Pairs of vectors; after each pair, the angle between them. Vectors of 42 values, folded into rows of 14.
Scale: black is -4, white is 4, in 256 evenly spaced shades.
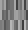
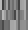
orthogonal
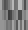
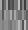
orthogonal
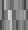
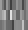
orthogonal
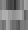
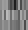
partly aligned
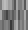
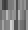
nearly opposite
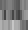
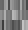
partly opposed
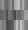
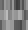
nearly opposite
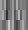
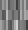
partly opposed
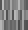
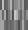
nearly parallel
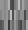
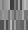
partly aligned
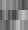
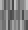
orthogonal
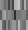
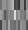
nearly opposite
